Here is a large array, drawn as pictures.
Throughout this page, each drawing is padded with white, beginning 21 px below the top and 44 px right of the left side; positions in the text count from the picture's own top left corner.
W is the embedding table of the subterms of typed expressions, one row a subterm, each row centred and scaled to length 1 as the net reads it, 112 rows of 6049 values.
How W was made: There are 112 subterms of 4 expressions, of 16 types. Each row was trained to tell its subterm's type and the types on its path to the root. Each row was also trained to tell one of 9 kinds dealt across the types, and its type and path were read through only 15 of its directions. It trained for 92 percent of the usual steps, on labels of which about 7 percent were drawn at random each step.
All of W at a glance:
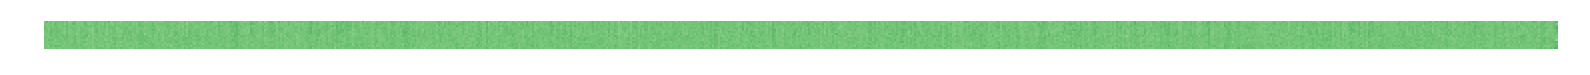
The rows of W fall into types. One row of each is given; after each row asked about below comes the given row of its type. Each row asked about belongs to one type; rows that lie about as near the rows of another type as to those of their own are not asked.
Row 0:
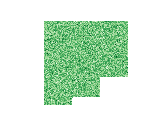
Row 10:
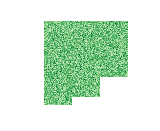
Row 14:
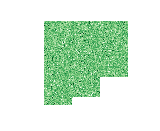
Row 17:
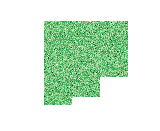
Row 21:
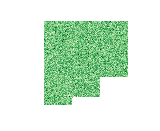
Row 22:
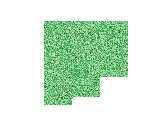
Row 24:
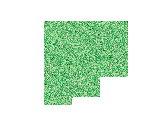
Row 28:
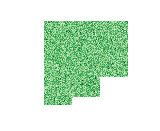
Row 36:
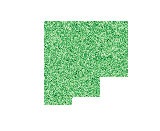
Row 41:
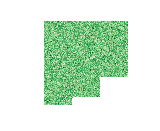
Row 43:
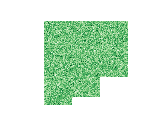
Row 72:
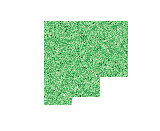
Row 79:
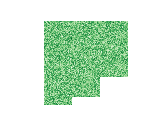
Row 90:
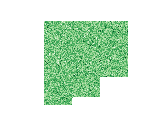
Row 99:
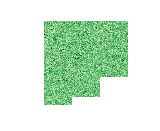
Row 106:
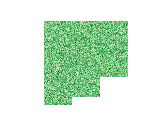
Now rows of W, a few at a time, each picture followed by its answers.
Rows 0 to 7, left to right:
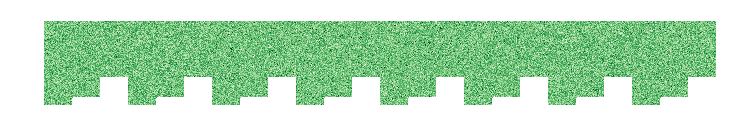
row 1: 22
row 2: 106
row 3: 90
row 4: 14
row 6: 28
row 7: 22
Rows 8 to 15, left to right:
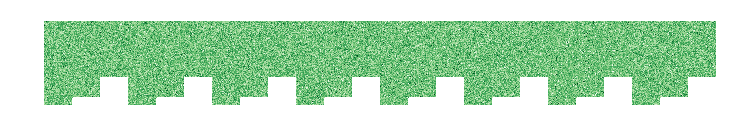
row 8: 41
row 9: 22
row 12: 90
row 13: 99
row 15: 99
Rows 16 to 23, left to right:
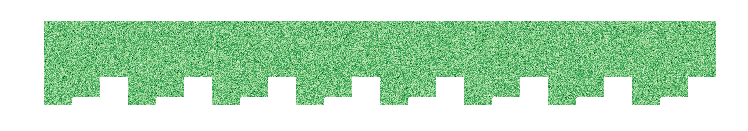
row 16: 79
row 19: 43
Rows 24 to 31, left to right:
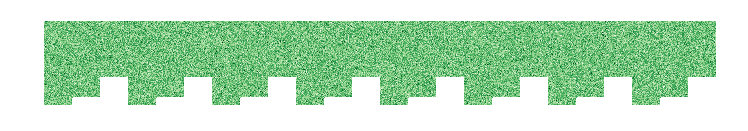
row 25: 90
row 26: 43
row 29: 24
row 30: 22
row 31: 21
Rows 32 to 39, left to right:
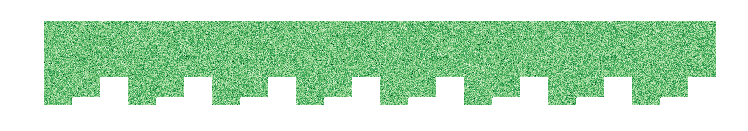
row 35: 10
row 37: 28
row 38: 36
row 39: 43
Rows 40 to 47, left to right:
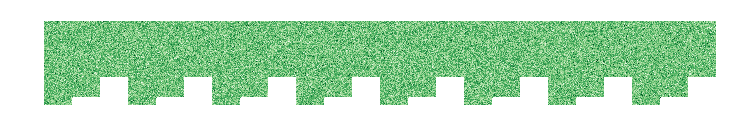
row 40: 0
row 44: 0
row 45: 21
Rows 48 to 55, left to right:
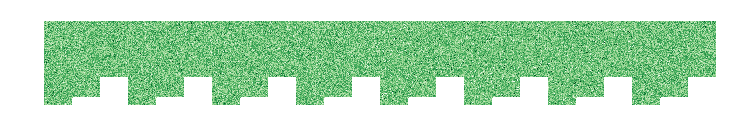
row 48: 10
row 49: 0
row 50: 41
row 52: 10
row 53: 0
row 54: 17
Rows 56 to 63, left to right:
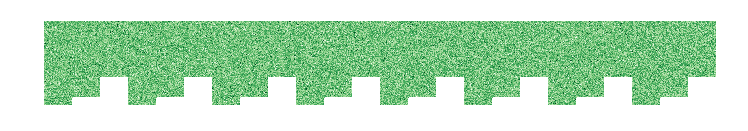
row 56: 41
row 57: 72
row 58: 22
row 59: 43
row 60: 43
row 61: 41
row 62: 99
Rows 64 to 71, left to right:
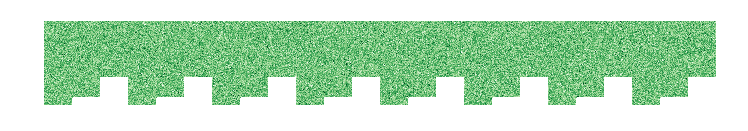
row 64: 72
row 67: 106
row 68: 10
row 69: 99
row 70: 17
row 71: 106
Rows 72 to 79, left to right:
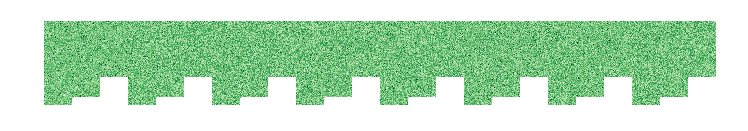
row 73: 0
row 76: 79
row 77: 17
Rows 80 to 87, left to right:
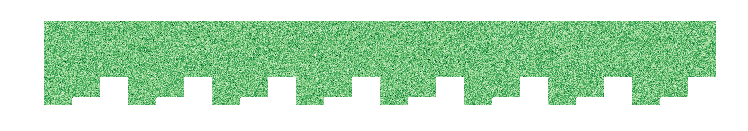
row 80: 0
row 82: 106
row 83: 17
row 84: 99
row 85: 22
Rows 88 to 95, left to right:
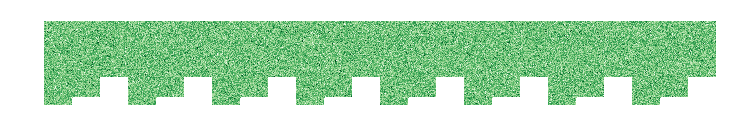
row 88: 10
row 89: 79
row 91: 24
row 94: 17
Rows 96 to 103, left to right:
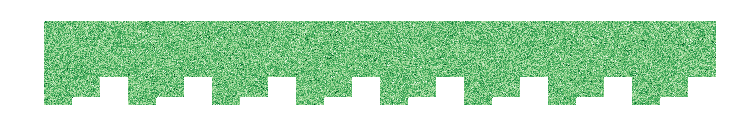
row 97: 41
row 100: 10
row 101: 90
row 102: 90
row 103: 90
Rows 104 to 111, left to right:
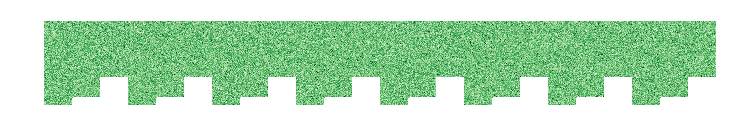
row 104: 41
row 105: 17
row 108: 43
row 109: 21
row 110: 24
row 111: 106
